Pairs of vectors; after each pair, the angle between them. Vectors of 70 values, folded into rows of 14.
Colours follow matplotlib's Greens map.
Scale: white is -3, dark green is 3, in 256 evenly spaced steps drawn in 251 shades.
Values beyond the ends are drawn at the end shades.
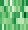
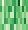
orthogonal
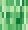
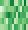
orthogonal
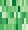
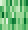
partly opposed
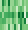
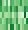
nearly opposite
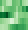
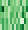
orthogonal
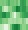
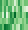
partly opposed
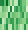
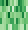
nearly parallel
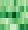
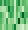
partly opposed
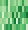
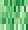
orthogonal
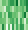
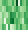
partly aligned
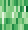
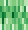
nearly opposite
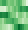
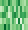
orthogonal
